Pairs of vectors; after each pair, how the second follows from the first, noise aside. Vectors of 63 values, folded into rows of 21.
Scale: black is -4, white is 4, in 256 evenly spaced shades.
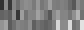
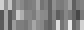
sign-scrambled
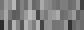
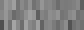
shrunk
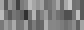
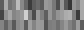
negated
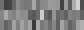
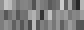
negated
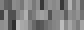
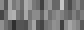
sign-scrambled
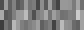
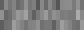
shrunk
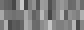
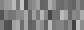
sign-scrambled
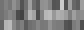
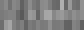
shrunk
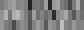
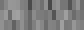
shrunk
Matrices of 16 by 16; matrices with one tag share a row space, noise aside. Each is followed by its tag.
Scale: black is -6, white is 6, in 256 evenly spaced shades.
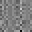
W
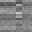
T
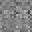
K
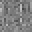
W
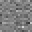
K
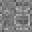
K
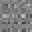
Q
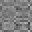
K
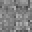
K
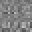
Q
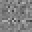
Q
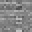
T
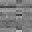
T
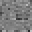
K
